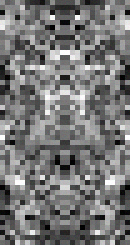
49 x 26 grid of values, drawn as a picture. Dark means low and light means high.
Histogram: bell-shaped. Odd rows or columns: none. Mirror symmetry: left to right. Slope: none.
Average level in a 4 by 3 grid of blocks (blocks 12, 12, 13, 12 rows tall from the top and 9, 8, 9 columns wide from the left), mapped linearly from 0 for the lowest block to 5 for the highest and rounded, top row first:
212 | 151 | 313 | 101
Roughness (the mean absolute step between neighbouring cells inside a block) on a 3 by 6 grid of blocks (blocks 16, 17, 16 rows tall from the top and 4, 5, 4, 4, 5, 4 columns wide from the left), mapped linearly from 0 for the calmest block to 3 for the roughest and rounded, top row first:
1 2 3 3 2 1
2 0 1 1 0 2
2 2 1 1 2 2
